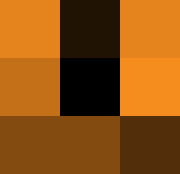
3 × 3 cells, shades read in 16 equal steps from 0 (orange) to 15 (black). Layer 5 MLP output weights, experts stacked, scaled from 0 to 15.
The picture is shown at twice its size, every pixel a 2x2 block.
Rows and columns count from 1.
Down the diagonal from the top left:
1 15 10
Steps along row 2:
up down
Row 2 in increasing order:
0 3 15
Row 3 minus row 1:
6 -6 9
